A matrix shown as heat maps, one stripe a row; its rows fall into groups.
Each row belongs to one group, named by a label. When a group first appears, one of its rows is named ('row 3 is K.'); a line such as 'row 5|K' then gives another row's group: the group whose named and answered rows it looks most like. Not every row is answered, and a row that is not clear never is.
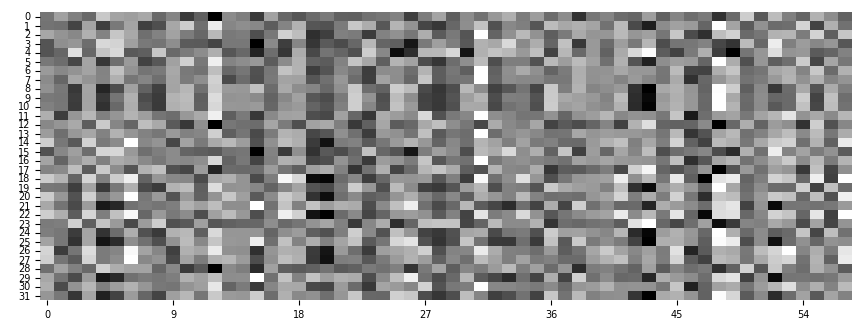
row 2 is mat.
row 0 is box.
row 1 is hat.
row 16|mat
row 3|box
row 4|box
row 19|hat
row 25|hat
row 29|hat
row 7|mat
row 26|mat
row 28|box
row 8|hat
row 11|mat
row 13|mat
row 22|mat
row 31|hat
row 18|mat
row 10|hat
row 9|hat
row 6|mat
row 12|box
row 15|box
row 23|box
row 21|hat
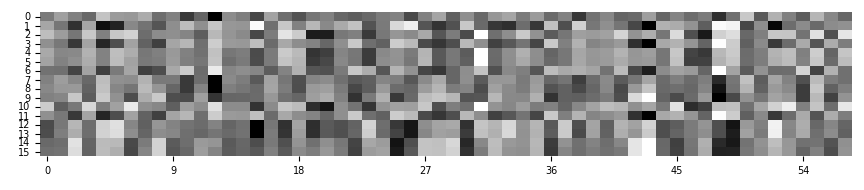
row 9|box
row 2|mat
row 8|box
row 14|box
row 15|box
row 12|box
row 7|box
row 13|box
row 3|hat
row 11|hat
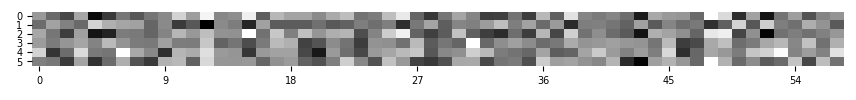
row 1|box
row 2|hat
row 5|hat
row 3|mat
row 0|hat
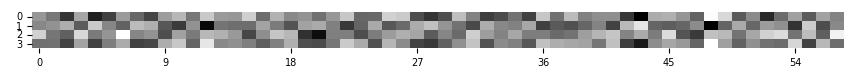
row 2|mat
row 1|box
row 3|hat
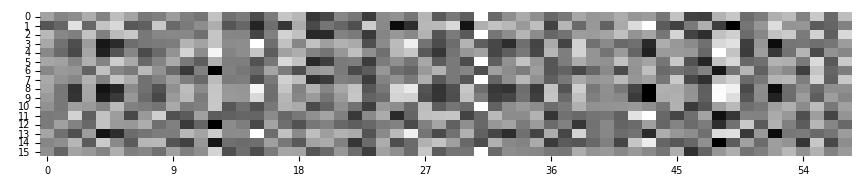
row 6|box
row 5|mat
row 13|hat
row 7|mat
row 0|mat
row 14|box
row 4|hat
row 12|box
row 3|hat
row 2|mat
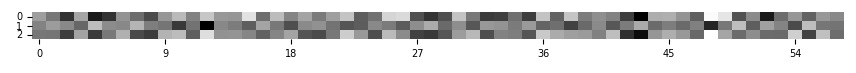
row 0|hat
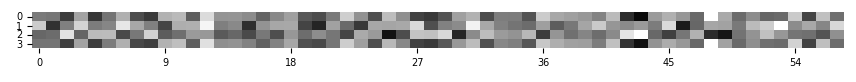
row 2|box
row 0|hat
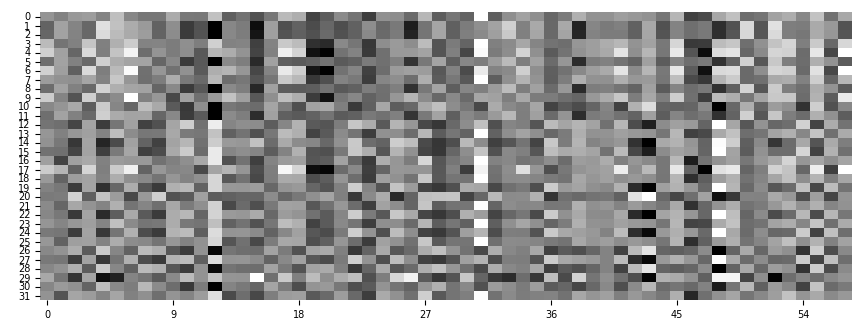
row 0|mat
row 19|hat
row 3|mat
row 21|mat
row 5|box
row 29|hat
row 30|box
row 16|mat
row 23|mat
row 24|hat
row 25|mat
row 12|hat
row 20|box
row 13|mat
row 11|box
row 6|mat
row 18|mat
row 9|mat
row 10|box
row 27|hat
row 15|hat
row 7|mat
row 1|box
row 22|hat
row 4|mat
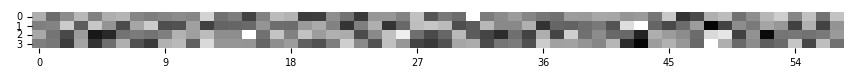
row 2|hat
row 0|mat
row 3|hat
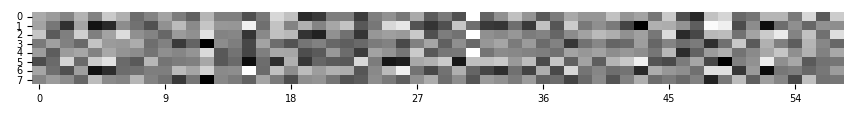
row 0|mat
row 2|mat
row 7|box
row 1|hat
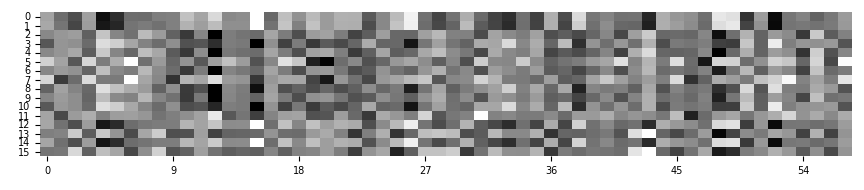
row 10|box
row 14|hat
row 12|hat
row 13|box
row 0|hat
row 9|box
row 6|box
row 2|box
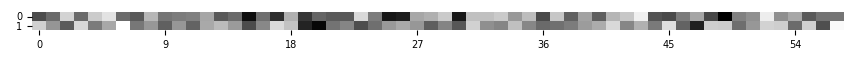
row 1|mat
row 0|box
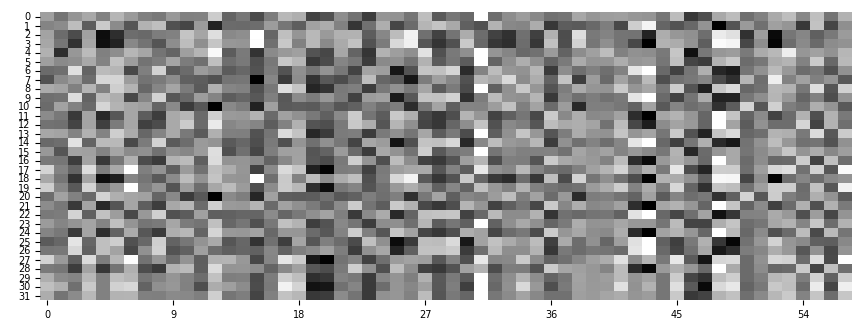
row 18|hat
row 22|box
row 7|box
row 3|hat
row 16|hat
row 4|mat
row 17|mat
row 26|box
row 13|mat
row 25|box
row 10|box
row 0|mat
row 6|box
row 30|mat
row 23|mat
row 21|hat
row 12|hat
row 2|hat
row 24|hat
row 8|mat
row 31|mat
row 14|box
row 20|box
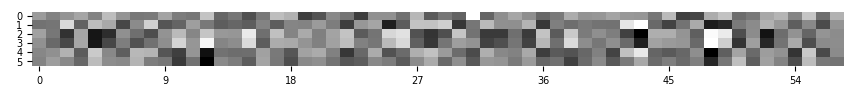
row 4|box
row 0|mat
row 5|box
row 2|hat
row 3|hat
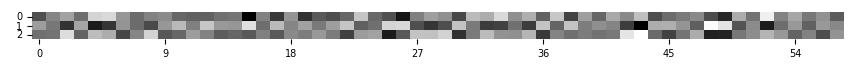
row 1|hat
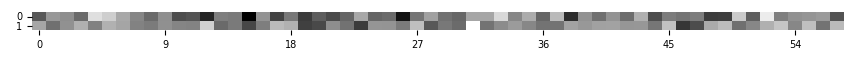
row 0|box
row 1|mat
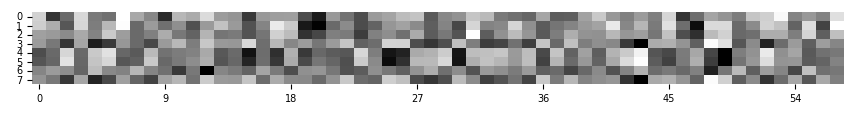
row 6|box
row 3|hat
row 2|mat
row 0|mat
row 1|mat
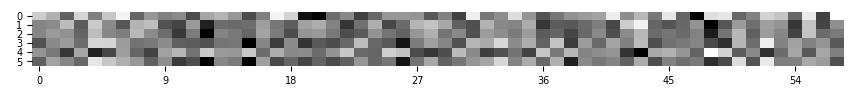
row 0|mat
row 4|hat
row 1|box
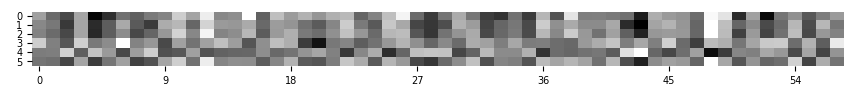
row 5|hat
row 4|box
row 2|hat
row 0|hat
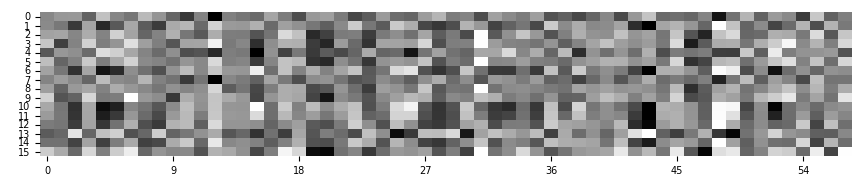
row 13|box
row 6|hat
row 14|hat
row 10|hat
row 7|box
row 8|mat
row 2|mat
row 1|hat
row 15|mat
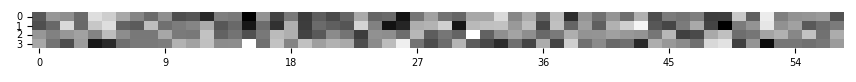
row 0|box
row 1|box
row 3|hat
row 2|mat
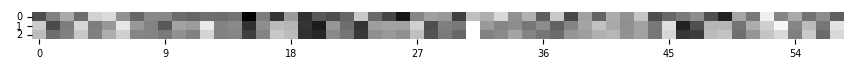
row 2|mat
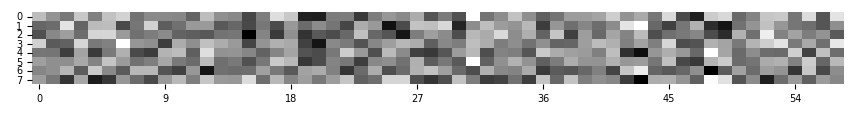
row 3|mat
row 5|mat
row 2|box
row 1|box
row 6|box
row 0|mat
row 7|hat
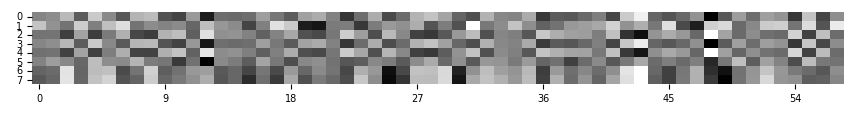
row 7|box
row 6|box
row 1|mat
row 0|box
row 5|box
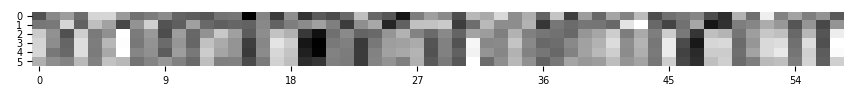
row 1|box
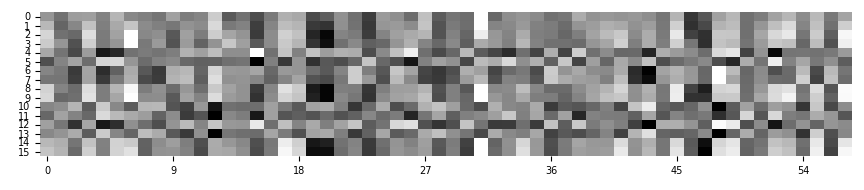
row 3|mat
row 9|mat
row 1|mat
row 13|box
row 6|hat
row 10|box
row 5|box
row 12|hat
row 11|box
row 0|mat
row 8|mat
